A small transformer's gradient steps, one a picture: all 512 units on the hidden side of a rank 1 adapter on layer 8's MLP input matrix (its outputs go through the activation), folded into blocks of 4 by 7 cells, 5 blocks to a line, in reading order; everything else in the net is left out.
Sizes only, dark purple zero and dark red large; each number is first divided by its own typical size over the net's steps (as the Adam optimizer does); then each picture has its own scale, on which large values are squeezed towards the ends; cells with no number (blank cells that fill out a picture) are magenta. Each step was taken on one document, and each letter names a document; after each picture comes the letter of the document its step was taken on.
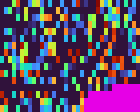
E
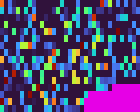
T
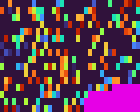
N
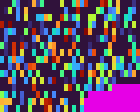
E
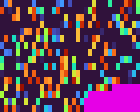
N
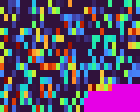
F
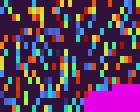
N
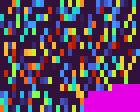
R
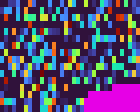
T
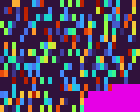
R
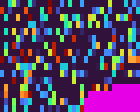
F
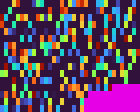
R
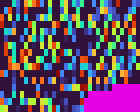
E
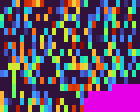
E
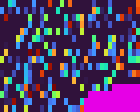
F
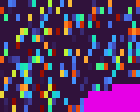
F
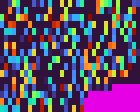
R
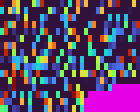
R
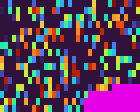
N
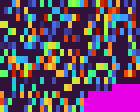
E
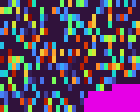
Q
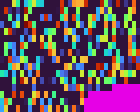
E
